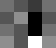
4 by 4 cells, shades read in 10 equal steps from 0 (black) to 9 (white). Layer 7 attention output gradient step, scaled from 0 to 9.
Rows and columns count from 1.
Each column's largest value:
5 5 9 5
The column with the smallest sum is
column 3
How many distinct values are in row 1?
3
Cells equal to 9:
1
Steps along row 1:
down down up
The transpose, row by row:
4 3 4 5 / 3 5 3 3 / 2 0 0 9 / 4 3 4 5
